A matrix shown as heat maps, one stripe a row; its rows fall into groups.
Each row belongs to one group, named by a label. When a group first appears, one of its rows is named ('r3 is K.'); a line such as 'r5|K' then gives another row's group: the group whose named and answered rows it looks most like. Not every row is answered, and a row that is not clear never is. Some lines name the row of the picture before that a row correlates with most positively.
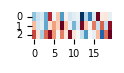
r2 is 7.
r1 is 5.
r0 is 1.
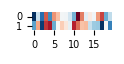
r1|7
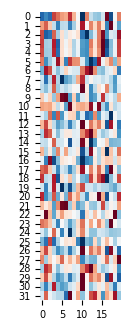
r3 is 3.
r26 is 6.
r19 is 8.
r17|6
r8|8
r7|8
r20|3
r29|6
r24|8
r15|5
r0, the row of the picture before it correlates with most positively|0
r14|8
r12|6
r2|3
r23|6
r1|6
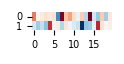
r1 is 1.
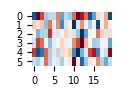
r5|8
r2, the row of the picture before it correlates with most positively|1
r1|5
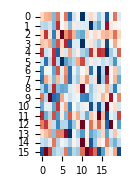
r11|3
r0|5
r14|8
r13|5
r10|1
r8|8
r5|8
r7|1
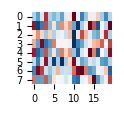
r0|8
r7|3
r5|8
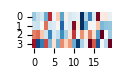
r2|6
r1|8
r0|1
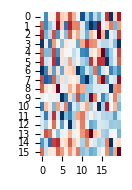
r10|1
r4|3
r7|3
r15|7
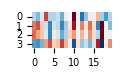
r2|6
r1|6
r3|7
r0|8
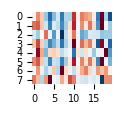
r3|6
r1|6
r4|5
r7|7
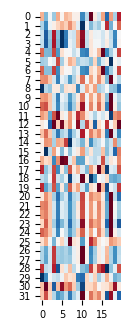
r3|8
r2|8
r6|3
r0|5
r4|3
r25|5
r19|3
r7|6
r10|6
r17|3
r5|7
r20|6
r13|6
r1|7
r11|7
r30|5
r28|3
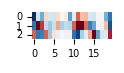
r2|3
